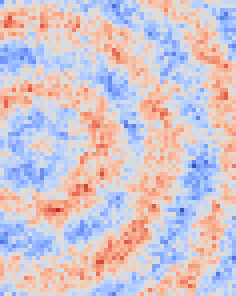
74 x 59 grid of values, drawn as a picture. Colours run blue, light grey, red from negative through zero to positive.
No seam splits the table. The texture is blotchy. No row or column stands out. There is no overall slope. Rings spread out from the middle left. Overall the values sit about 50% of the way up the scale.
